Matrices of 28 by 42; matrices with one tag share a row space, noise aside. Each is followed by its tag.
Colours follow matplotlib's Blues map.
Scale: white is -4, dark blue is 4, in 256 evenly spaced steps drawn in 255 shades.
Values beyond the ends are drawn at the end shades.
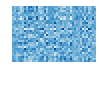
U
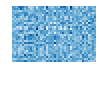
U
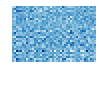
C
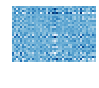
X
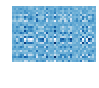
U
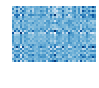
X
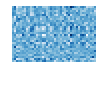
C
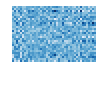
X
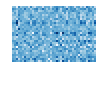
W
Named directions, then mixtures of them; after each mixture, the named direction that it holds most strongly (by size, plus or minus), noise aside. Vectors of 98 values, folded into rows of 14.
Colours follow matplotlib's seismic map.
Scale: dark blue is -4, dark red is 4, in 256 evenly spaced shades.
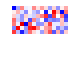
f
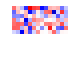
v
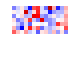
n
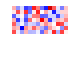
n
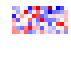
n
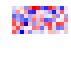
v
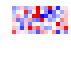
n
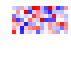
n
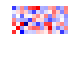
f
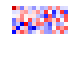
f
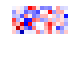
v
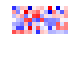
n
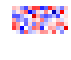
v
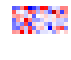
v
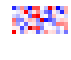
n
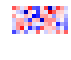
n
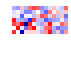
f
